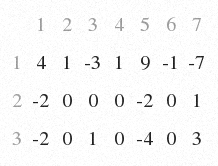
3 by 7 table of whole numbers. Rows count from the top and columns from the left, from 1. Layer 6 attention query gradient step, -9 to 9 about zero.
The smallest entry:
-7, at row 1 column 7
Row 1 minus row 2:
6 1 -3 1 11 -1 -8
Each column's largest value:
4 1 1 1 9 0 3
